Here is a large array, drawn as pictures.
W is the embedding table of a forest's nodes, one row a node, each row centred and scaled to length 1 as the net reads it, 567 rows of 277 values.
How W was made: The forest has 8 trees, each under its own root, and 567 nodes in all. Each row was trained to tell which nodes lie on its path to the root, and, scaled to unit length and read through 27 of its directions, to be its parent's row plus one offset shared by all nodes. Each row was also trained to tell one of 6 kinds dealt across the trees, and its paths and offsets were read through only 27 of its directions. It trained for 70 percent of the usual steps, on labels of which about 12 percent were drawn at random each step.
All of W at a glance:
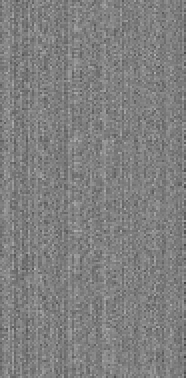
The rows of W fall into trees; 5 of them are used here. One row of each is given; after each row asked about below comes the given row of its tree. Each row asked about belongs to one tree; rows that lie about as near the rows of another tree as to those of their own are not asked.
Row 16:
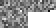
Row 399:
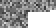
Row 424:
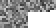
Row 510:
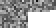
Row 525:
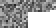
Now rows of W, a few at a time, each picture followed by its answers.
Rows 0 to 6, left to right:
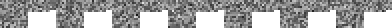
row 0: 510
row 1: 510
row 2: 510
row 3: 424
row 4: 510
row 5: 399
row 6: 424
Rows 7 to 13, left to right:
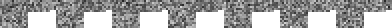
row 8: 525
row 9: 399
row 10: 525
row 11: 525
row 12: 510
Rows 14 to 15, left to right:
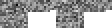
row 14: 399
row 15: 510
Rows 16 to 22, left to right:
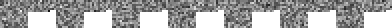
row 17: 399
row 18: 525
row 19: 399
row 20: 424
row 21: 525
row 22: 399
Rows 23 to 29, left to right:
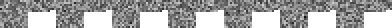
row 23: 16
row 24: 525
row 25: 16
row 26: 399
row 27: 16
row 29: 399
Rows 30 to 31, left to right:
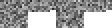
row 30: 16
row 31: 399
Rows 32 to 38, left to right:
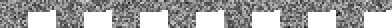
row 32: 525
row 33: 424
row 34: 510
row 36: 510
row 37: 510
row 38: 424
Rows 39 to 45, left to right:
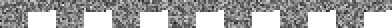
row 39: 424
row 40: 16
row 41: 525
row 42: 525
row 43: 399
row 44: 424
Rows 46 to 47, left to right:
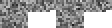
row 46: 424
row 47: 424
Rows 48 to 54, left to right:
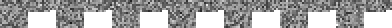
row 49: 424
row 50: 16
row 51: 16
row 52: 424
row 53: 16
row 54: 16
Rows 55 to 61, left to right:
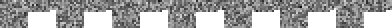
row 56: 510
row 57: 399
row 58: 424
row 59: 16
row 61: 525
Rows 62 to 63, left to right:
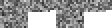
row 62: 16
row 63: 510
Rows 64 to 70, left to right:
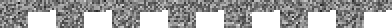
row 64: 525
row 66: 399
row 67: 510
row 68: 424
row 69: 424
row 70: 424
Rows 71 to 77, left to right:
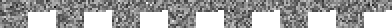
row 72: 510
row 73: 16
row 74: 16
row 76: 16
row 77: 399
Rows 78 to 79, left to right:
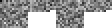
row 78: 424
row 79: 16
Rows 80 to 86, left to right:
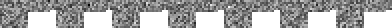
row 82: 399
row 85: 399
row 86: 510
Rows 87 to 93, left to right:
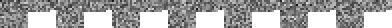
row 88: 399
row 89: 399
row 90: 525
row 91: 525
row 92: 399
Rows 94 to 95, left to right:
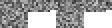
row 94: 399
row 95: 16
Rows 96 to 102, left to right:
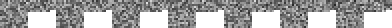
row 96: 424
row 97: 424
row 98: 510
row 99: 399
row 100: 424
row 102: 399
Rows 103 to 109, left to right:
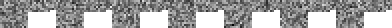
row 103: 16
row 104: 424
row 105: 424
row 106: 510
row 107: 424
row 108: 399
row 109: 399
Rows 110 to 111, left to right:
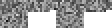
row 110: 399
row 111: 16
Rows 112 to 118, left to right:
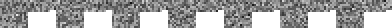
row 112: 399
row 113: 424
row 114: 399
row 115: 16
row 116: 510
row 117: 399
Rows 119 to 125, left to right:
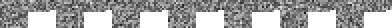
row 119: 424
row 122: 16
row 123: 424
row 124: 525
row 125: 525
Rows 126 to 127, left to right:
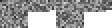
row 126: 525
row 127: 16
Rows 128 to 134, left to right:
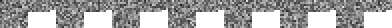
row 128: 399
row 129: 16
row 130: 525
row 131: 399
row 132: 510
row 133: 399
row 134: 424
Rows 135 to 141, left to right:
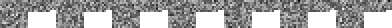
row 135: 424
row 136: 424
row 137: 424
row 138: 399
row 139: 16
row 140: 399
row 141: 16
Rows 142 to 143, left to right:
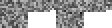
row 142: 399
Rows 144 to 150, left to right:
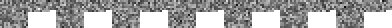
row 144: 399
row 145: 16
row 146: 16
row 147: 16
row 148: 399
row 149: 424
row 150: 399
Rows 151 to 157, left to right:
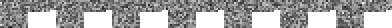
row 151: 525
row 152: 16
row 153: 399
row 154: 424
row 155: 399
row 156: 16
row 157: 525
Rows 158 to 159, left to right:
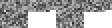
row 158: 424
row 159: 525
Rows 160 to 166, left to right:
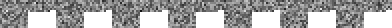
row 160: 16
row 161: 399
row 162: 399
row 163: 399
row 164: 16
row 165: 16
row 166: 424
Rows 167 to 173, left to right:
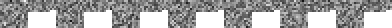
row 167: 424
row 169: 424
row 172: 525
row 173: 525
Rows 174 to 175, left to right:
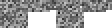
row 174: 16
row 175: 16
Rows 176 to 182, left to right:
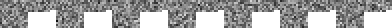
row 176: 399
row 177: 16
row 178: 525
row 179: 424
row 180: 424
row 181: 525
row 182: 510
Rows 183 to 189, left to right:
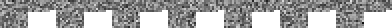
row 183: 525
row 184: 16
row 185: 399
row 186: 399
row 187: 424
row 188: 424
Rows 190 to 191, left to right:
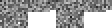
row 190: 399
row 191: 525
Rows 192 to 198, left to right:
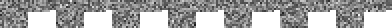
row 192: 399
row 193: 399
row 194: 16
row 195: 399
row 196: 16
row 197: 399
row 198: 424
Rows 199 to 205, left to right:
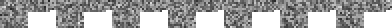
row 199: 525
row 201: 16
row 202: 525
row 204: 525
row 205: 525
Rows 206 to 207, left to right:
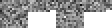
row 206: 424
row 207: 399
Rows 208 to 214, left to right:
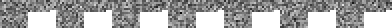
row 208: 399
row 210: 525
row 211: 424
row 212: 399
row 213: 525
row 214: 16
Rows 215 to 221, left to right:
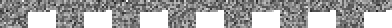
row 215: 424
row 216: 424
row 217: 399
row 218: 525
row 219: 399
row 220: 16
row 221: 424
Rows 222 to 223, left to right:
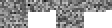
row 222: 510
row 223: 424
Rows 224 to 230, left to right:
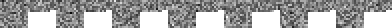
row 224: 16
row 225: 16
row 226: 424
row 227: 399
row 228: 399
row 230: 424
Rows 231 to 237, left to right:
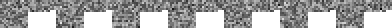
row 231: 16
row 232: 525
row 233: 510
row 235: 424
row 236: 16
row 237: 424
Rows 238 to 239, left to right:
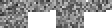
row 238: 399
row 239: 424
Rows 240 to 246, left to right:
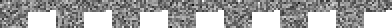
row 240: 424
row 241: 525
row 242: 399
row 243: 399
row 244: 399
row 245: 399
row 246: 16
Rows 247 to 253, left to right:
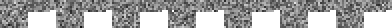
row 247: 525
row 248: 510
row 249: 399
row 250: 424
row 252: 525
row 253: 424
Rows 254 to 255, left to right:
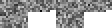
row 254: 424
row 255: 399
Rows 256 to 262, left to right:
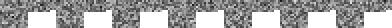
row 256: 424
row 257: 525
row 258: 424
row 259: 525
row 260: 399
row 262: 399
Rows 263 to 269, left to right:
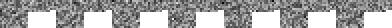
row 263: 424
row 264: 424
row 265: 399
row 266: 16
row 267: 399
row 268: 399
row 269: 399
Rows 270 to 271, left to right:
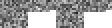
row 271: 525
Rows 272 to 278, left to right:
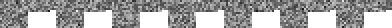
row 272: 16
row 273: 16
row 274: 525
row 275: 399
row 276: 16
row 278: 16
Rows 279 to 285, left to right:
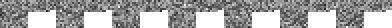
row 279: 424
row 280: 510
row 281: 16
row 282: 525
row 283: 399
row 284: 424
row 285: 424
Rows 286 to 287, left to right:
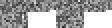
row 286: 399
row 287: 510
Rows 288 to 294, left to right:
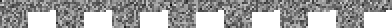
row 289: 399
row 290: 399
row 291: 16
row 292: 525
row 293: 399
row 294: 16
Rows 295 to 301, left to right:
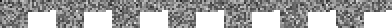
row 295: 399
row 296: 510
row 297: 510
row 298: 16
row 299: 525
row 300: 424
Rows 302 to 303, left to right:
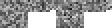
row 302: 424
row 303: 525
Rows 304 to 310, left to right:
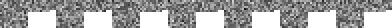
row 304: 399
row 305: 424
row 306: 399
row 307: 399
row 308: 424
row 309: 399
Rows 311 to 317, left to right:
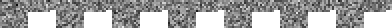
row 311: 399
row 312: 424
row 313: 399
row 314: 399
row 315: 510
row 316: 525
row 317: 525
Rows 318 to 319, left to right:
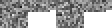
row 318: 399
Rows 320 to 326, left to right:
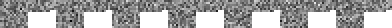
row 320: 510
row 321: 424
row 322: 399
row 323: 16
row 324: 424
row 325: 16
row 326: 399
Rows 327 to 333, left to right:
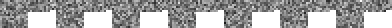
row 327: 525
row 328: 399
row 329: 16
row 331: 399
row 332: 399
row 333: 424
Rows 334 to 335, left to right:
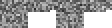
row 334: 399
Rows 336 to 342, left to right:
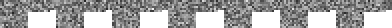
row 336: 16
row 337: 424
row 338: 399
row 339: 525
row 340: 16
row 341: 16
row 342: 399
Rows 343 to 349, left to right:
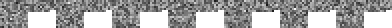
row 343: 424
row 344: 525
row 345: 525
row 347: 16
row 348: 16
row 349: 16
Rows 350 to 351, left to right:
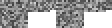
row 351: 16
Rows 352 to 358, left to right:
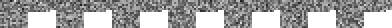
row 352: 399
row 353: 399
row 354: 525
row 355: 16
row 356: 424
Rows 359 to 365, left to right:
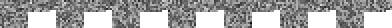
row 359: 424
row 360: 16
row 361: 525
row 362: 399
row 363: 399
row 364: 525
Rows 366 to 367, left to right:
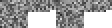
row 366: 525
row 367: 16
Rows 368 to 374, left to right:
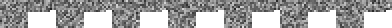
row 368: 16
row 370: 399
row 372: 16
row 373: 525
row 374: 16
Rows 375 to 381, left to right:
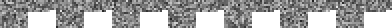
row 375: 525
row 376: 424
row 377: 16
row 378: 424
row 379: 525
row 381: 16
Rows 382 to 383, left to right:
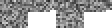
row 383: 399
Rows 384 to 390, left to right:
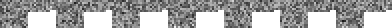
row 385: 399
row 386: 399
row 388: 510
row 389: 16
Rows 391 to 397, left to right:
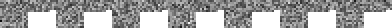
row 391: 510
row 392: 399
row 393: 424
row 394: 525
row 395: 399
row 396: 510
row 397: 399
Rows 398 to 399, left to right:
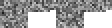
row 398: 16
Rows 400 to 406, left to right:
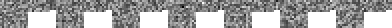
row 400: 424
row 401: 424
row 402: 424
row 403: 424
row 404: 424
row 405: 525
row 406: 424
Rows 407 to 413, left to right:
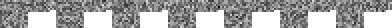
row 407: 399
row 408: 399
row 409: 399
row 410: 424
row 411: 424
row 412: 16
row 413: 424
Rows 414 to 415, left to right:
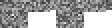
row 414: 399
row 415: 424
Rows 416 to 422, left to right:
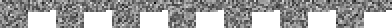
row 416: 510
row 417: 16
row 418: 16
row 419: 525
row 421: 399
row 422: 16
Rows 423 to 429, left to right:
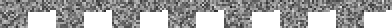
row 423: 16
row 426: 399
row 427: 525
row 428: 399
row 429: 525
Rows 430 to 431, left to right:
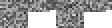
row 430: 16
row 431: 399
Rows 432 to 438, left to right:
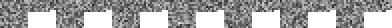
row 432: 424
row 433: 399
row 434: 399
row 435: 525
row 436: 16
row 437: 399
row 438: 424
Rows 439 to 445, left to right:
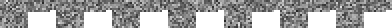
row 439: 16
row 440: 424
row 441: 399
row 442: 399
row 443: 525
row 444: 424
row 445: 525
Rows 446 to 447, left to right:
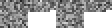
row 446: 510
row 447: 424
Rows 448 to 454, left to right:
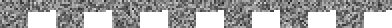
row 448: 510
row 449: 525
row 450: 510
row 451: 16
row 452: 424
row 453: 399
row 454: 424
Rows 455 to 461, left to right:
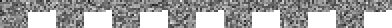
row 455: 399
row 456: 525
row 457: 424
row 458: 424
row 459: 525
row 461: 510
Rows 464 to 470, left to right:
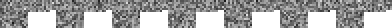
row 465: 424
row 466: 16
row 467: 16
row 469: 16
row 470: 399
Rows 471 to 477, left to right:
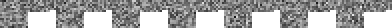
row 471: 525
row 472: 399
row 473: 16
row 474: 16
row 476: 16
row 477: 424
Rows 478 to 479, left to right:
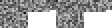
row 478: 399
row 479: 399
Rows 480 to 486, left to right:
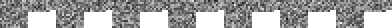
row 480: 424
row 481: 424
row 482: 510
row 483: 399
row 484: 399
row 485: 16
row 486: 424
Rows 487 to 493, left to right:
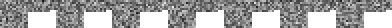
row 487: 16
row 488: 16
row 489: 399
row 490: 525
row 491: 399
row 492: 424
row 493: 525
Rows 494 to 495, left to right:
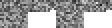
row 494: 399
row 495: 424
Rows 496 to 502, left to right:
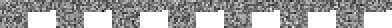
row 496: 16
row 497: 424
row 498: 399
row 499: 16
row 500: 525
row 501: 424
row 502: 16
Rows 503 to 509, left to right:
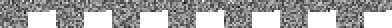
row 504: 399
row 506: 424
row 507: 16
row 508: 16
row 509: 510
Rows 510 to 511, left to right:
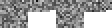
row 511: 16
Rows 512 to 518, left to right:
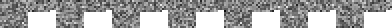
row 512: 399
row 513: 525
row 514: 16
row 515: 399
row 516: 424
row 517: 424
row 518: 525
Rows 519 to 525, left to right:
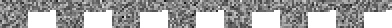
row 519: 510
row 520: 399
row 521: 399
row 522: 16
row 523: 525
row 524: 399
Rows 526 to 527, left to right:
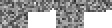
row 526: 399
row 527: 16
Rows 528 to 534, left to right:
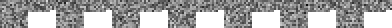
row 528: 525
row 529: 399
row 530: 424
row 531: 424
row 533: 424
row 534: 510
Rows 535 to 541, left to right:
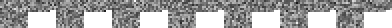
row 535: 16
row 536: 16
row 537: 399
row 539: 525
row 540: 424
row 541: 525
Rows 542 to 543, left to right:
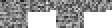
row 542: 525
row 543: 510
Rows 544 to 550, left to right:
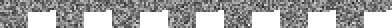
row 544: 16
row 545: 424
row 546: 399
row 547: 16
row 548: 525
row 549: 16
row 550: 510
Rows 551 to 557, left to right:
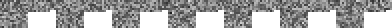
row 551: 399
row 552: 525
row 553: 16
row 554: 16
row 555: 510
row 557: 16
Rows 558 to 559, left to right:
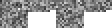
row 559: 16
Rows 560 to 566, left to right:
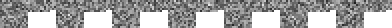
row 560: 399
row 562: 16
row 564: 16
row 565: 424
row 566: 424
